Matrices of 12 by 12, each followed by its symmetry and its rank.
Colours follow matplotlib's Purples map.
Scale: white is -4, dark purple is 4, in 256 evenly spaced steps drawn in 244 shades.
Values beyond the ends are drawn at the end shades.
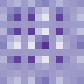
symmetric, rank one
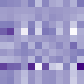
neither, rank two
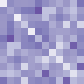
symmetric, full rank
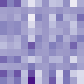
neither, rank two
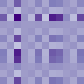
symmetric, rank one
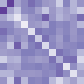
symmetric, full rank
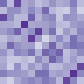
symmetric, full rank
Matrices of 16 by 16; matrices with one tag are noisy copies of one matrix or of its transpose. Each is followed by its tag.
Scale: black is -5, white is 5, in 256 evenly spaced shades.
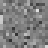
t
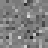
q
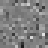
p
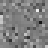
t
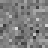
q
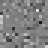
t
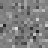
q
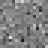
t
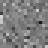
t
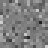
t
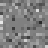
t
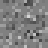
q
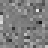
t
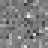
q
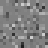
p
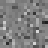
p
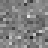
q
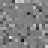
t
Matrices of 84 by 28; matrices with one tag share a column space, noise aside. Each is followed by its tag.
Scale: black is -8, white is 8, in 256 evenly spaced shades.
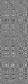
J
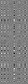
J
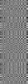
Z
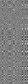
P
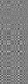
P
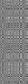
Z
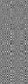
P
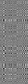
J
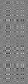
J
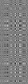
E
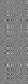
J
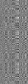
Z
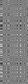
E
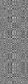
Z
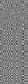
P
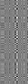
Z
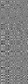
P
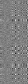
J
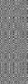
Z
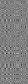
J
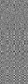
P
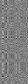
Z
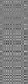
P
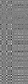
P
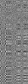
P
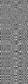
P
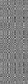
Z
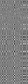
P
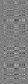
J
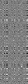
J
